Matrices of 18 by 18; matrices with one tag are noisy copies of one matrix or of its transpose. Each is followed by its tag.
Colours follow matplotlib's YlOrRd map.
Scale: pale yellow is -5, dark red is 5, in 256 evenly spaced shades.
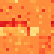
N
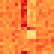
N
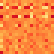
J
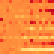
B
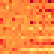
B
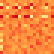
J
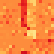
N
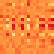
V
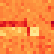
N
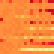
B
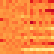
B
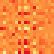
V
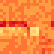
N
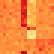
N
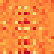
V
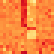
N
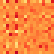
J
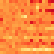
B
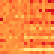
B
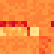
N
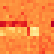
N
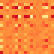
J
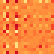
J
